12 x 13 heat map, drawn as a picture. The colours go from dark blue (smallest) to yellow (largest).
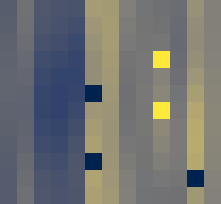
The ninth with the highest average is the middle right. The middle left is the smoothest part. Five lone cells stand out: two far higher and three far lower than their neighbours. The grain runs up and down.
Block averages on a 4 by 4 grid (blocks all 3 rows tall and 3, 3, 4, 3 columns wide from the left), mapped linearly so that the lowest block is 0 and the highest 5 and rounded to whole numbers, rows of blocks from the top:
1 2 4 4 / 1 0 5 4 / 1 2 5 5 / 1 1 4 3
